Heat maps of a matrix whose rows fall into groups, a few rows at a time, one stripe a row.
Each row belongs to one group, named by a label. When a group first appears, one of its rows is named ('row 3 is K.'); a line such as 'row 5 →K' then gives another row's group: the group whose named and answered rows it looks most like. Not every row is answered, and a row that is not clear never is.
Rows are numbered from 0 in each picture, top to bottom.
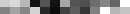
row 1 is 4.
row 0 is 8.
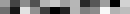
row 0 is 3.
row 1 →4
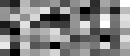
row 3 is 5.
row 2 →4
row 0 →5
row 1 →3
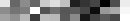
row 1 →4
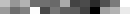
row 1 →4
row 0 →8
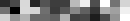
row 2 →8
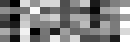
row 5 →3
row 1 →4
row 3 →5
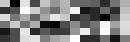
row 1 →3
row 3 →4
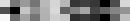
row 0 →8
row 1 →5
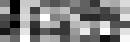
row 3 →5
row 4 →5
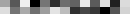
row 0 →5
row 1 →8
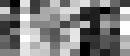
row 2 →3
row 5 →3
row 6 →3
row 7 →3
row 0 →5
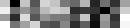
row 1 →8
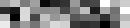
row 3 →8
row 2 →8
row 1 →5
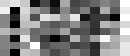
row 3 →4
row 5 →4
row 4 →8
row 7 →4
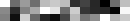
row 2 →4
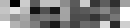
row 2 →8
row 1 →8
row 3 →4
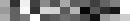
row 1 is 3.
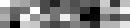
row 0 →4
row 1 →4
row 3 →4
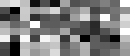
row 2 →5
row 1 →5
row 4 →8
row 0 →8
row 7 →5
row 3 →4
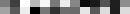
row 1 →5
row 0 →3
